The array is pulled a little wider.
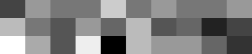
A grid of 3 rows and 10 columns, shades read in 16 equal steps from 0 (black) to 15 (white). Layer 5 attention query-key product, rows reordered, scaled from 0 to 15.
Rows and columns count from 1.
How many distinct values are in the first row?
4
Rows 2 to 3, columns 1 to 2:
11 7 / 15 10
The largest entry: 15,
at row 3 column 1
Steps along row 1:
up down same up down up down same up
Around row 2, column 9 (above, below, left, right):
7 6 6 4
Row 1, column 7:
9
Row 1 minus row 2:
-7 2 2 -2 6 -4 4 1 5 5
